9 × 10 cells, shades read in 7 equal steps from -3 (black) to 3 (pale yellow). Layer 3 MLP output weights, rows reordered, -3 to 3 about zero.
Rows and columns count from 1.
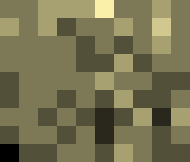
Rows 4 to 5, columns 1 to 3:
0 0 0 / -1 0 0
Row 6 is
-1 0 0 -1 0 -1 1 -1 -1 0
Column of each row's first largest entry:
6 9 9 7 6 7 8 2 7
